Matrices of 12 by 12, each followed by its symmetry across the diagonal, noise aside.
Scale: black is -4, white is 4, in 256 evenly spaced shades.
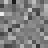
antisymmetric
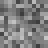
antisymmetric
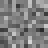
antisymmetric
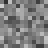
antisymmetric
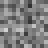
antisymmetric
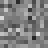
antisymmetric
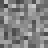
neither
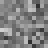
symmetric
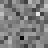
neither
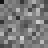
symmetric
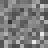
symmetric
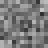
symmetric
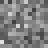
neither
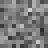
neither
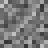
symmetric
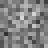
neither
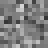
antisymmetric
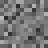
symmetric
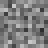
antisymmetric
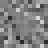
antisymmetric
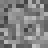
symmetric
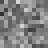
neither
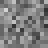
neither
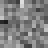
antisymmetric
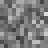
neither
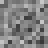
symmetric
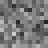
neither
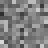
neither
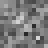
symmetric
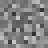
symmetric
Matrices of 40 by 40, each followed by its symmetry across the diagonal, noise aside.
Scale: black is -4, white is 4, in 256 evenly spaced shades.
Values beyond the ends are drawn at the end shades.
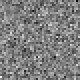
antisymmetric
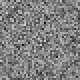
symmetric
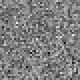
neither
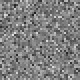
antisymmetric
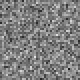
symmetric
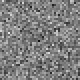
neither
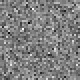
antisymmetric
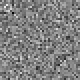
symmetric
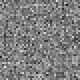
antisymmetric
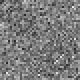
symmetric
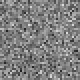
antisymmetric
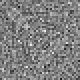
symmetric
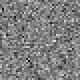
neither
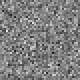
neither
